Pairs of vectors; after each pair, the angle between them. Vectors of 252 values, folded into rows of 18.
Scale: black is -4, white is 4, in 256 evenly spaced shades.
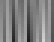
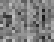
partly opposed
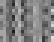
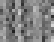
nearly parallel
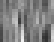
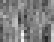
nearly parallel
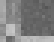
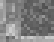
nearly parallel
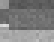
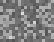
orthogonal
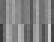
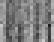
nearly opposite
